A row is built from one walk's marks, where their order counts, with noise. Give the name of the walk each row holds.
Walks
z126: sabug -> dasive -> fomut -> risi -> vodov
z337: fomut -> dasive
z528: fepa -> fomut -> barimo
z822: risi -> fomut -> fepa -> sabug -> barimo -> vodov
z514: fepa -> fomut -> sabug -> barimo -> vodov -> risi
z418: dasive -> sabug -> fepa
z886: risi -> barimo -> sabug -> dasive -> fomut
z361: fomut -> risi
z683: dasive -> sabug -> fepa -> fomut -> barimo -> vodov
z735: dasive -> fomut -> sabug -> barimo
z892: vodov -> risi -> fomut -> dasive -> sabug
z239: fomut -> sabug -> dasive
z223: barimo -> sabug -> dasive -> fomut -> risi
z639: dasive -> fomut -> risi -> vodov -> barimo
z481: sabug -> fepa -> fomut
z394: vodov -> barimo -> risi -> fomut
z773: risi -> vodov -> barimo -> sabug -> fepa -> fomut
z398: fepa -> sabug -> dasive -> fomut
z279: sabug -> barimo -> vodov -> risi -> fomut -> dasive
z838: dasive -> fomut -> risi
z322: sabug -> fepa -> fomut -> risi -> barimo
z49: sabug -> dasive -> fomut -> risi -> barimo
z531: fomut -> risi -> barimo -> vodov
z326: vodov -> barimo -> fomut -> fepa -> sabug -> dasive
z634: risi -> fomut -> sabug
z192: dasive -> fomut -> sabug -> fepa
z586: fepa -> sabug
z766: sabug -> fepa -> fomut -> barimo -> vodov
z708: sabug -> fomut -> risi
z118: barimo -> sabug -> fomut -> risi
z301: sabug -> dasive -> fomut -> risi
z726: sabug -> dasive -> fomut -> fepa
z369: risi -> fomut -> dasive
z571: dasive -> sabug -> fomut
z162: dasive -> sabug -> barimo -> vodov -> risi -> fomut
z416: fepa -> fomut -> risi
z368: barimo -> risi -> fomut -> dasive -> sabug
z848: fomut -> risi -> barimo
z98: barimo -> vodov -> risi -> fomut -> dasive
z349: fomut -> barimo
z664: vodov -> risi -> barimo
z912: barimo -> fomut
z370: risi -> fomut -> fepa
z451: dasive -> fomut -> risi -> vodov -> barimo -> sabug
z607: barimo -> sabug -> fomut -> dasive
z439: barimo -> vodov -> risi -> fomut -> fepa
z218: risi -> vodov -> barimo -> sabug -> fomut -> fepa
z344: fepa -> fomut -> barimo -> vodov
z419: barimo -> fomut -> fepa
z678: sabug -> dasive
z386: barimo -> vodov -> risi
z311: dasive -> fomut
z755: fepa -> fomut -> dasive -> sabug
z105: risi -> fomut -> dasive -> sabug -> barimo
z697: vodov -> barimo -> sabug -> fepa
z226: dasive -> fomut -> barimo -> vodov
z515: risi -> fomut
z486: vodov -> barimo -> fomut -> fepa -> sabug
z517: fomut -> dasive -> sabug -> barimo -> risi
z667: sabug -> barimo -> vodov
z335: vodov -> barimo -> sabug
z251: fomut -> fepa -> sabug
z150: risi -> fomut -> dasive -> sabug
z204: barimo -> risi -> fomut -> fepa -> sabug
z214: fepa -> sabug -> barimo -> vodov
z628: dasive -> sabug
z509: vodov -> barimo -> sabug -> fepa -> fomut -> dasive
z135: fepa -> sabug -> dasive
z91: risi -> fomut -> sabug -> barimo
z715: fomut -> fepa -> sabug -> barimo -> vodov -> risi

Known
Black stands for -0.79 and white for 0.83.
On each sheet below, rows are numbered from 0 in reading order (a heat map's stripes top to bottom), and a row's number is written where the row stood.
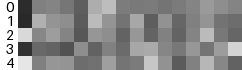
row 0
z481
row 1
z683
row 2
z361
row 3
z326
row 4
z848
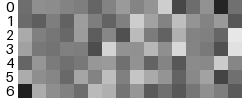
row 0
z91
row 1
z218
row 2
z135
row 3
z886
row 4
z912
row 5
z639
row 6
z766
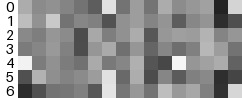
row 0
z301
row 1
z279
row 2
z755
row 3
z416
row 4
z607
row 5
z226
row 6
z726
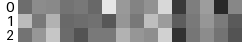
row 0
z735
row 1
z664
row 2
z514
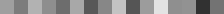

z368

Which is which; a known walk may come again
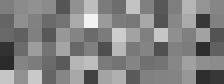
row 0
z322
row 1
z192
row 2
z218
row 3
z822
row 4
z481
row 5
z98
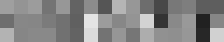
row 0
z214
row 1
z735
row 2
z301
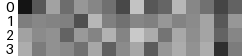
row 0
z204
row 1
z418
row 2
z451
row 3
z150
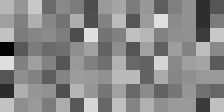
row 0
z279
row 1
z368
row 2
z49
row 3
z419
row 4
z118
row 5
z773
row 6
z683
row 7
z126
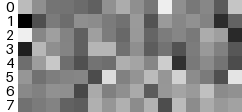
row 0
z239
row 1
z370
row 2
z708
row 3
z766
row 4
z514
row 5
z886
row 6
z755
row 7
z509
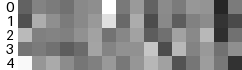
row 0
z311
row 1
z226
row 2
z369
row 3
z697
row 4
z531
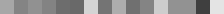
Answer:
z223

